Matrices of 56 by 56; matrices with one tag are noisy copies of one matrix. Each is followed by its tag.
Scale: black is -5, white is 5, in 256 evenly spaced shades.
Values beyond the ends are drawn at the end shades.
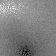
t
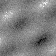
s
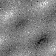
s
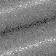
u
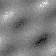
s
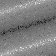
u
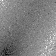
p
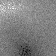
t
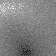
t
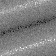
u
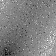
p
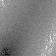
p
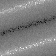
u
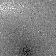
t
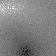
t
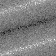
u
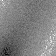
p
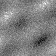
s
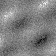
s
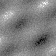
s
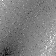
p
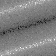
u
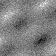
s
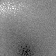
t
